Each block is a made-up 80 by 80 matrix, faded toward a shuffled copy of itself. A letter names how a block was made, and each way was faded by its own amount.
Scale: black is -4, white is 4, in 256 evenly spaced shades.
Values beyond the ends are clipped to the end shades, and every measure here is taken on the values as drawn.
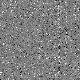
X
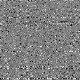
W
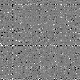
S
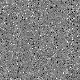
X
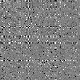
S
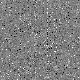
X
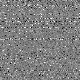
W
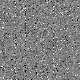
X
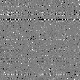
S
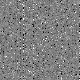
X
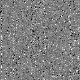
X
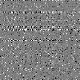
S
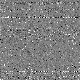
W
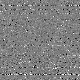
W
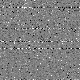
W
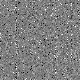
X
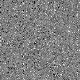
X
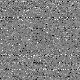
W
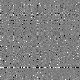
S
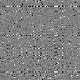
S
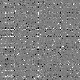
S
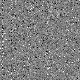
X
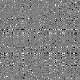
S
